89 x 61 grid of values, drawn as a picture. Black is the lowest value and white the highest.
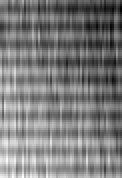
The ninth with the lowest average is the top right. The field climbs toward the bottom left. The ninth with the highest average is the bottom left. Horizontal stripes repeat 10 times down the table. No single row or column stands out from its neighbours.
